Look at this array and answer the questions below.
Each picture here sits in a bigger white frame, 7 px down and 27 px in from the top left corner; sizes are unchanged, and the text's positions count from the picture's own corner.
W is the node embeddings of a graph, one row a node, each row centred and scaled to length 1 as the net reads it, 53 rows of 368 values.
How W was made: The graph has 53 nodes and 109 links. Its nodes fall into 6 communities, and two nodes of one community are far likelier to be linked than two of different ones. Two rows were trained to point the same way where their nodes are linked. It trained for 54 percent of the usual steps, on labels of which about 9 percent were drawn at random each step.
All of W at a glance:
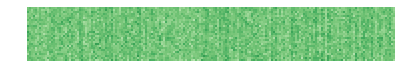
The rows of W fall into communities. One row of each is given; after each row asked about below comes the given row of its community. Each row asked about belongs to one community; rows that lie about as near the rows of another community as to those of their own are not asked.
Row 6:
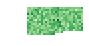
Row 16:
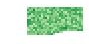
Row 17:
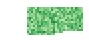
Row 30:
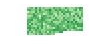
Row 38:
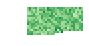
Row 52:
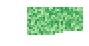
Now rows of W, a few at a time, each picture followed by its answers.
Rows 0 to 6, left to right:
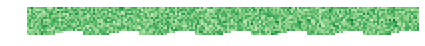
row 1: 16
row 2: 52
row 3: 17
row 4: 38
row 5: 38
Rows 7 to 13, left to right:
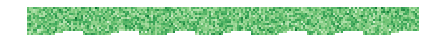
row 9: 6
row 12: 38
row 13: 52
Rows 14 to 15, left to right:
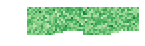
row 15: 6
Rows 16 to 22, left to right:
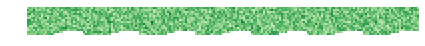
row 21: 30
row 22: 16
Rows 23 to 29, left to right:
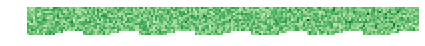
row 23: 6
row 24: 16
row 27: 17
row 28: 52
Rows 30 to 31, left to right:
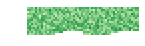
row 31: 30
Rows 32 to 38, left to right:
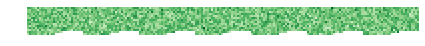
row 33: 30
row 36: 6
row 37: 30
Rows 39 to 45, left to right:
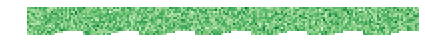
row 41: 16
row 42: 16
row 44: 52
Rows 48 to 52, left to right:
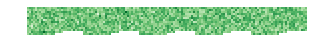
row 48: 17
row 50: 38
